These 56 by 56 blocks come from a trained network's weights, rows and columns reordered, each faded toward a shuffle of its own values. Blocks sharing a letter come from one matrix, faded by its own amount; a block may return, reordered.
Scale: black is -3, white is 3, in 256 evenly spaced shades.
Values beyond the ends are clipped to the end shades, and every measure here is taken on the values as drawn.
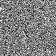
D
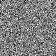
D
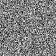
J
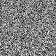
D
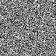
J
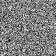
D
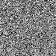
D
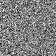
D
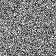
D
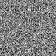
J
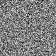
D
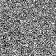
J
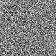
J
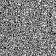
J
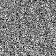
J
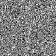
J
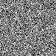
D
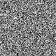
J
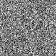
J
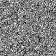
J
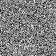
D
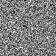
D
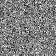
J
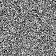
D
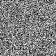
D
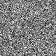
D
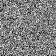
J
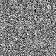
J
